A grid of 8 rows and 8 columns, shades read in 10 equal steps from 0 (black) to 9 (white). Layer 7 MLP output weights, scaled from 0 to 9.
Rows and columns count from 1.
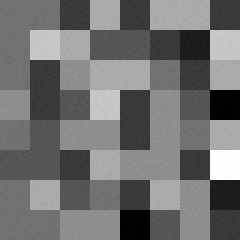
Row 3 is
4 2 5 6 6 4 2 6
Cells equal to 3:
9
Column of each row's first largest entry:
4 2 4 4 8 8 2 3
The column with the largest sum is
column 4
